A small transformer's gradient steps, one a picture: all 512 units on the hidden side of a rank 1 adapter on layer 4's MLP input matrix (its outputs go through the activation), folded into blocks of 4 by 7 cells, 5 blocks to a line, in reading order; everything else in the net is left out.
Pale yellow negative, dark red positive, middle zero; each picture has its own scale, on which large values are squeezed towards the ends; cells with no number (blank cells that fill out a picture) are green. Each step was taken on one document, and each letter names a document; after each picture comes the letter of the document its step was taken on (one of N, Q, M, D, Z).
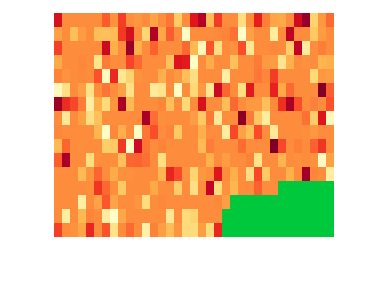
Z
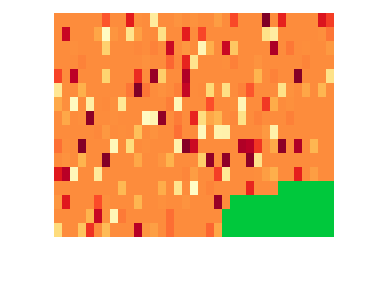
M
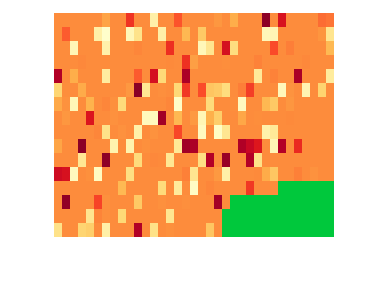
M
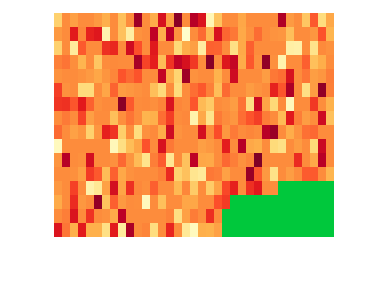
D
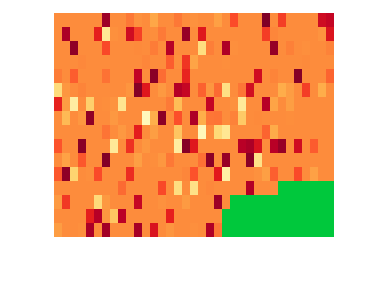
M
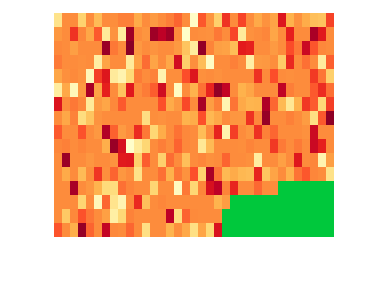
Z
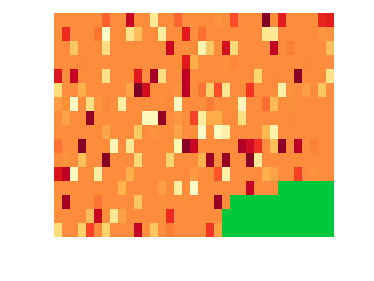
M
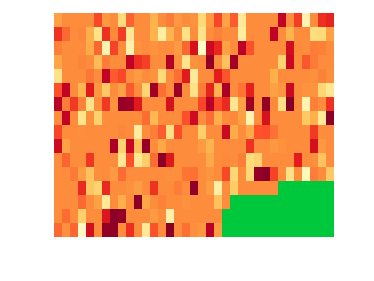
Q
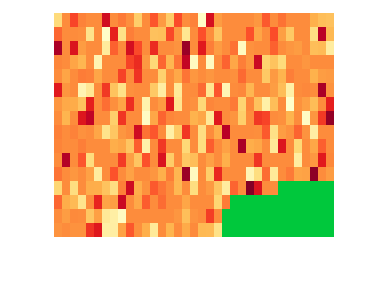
D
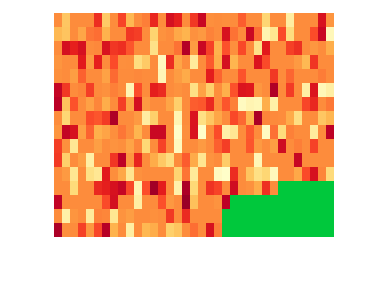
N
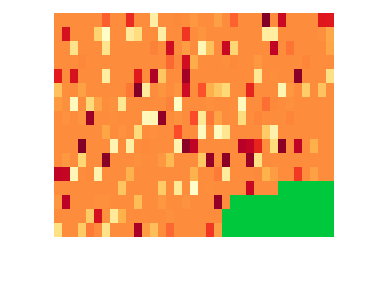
M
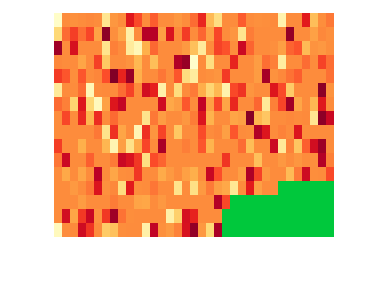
Z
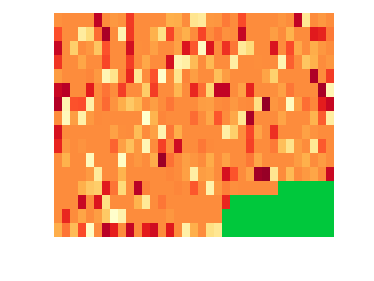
Q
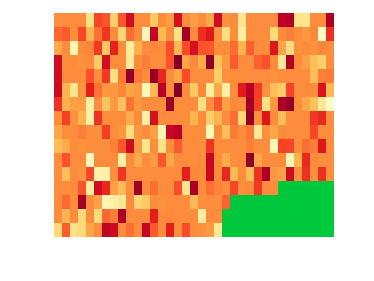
Q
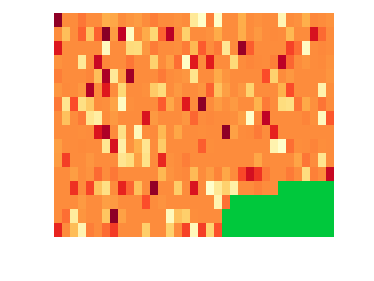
Z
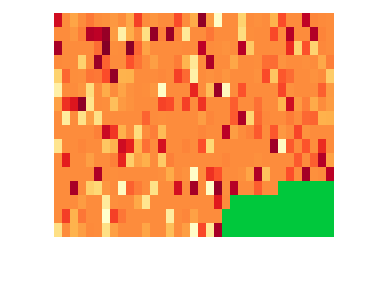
Z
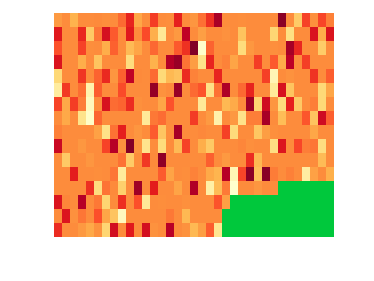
Q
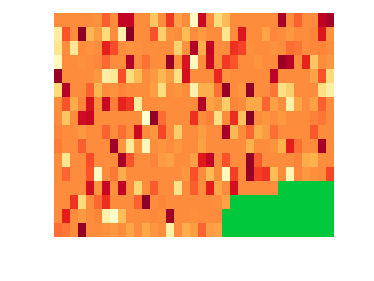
Q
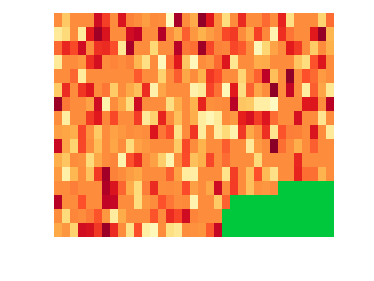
N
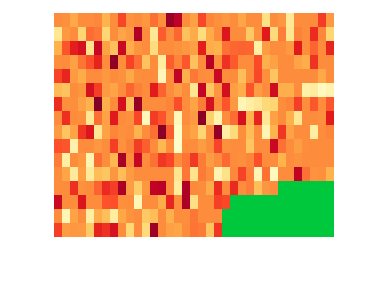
N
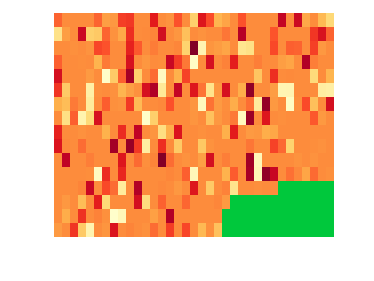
Q
